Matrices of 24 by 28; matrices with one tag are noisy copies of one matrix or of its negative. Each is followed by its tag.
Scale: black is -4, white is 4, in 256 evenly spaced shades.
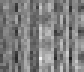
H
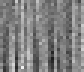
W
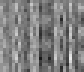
H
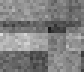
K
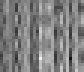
H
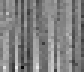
W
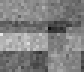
K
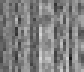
H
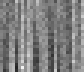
W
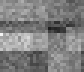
K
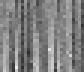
W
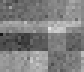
K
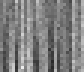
W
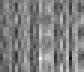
H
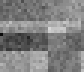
K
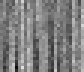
W
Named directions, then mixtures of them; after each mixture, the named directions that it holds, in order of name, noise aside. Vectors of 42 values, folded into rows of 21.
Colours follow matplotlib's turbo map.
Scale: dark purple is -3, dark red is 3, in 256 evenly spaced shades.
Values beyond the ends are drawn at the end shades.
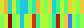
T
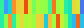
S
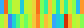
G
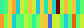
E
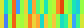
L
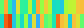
L, T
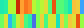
L, S, T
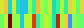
T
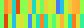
L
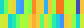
E, G, L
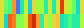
L, T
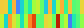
L, T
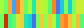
E, L, T
